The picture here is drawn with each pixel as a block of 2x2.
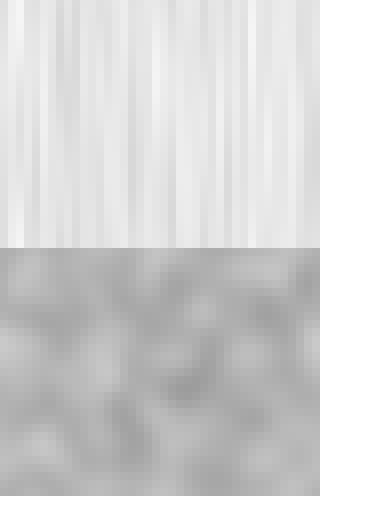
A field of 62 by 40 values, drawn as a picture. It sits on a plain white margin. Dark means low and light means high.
It is made of 2 by 1 panels. Panel 1,1: very high, streaked downward, faint in contrast. Panel 2,1: high, blotchy, faint in contrast.
